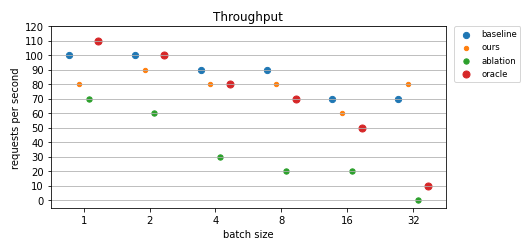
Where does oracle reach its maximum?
1
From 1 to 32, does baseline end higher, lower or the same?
lower
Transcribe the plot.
Title: Throughput
x-axis: batch size, ticks 1 2 4 8 16 32
y-axis: requests per second, ticks 0 10 20 30 40 50 60 70 80 90 100 110 120
Legend: baseline, ours, ablation, oracle
Values:
baseline: 100 100 90 90 70 70
ours: 80 90 80 80 60 80
ablation: 70 60 30 20 20 0
oracle: 110 100 80 70 50 10
